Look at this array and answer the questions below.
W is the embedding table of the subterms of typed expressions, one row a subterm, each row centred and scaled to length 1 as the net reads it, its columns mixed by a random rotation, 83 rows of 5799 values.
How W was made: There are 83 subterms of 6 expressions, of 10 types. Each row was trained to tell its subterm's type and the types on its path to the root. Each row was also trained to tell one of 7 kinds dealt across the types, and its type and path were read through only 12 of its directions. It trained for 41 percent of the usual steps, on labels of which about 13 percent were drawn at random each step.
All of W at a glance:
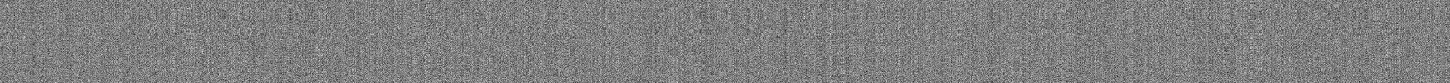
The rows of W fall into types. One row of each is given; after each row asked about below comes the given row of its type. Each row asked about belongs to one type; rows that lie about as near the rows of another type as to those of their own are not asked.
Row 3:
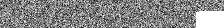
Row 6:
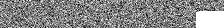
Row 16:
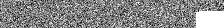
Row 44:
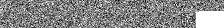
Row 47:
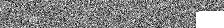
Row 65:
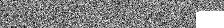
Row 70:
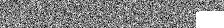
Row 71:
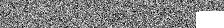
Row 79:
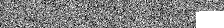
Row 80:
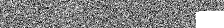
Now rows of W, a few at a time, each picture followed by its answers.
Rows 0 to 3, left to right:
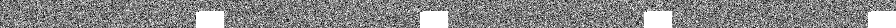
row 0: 65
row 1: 47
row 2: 16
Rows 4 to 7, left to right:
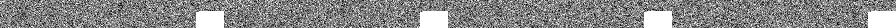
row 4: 6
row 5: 44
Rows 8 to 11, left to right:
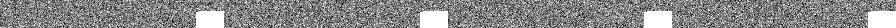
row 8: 70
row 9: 70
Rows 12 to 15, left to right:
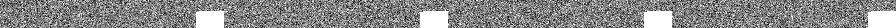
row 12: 70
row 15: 3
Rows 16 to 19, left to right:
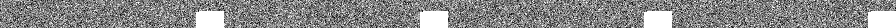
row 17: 71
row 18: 71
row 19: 3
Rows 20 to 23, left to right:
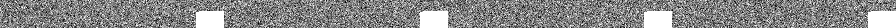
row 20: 47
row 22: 70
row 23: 71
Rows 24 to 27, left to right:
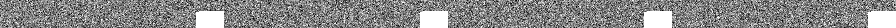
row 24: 6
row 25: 3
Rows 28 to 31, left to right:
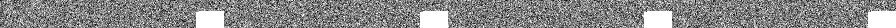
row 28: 65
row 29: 70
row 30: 16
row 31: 16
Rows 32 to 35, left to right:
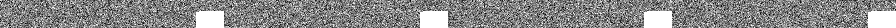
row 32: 71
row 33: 47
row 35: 65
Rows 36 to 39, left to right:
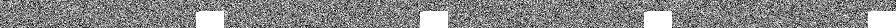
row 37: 6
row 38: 6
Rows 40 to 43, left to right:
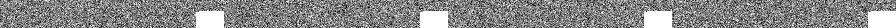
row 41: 6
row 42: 16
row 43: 71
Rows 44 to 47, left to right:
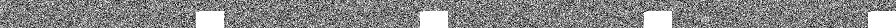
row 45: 71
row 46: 6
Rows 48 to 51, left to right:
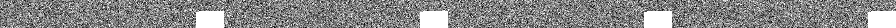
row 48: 47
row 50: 6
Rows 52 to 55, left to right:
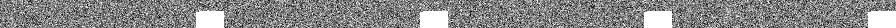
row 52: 16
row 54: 6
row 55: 80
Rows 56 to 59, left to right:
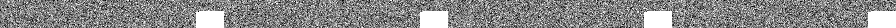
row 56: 16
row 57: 44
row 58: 70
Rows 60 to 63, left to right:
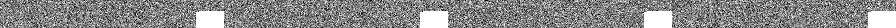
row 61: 16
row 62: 70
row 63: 3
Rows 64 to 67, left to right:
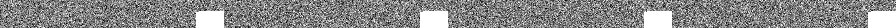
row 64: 80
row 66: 16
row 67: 47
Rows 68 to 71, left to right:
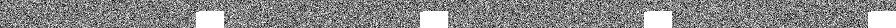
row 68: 3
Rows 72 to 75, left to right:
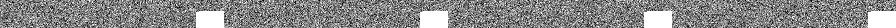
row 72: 47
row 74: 80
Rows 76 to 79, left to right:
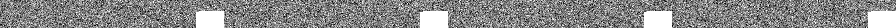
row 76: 65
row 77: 71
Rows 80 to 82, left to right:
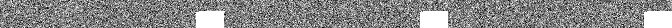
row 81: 71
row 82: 70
